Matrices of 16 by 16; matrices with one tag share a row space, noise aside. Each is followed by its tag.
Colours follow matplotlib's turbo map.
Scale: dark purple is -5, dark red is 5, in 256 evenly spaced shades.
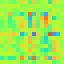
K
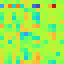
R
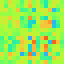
K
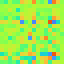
K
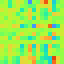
K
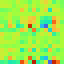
K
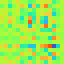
K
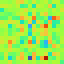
K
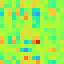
R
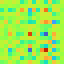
K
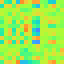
R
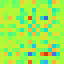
K
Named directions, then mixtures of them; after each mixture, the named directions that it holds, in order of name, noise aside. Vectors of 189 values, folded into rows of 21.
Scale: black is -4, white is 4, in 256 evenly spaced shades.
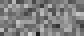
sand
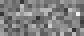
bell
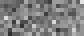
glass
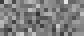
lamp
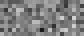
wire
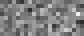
bell, sand, wire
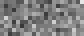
glass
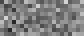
glass, lamp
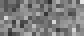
glass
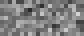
sand, wire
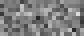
bell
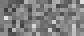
glass, wire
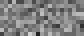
sand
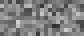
sand, wire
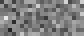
glass, lamp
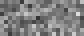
bell, glass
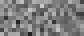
glass, sand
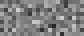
bell, wire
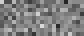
lamp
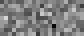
lamp, sand, wire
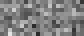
glass, sand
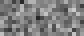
bell, lamp, wire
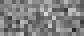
bell, glass, lamp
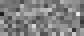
bell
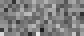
bell, sand, wire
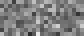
sand
